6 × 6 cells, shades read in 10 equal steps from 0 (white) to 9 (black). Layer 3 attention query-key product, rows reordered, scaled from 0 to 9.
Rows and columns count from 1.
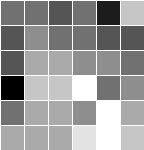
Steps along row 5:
down same up down up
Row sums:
31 32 25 22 18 12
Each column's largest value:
9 5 6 5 8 6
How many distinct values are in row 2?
3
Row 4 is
9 2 2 0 5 4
